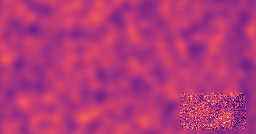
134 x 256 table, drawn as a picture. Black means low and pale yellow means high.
Odd patch: rougher, in the bottom right. Histogram: heavy tails on both sides. Slope: none. Roughest part: bottom right.
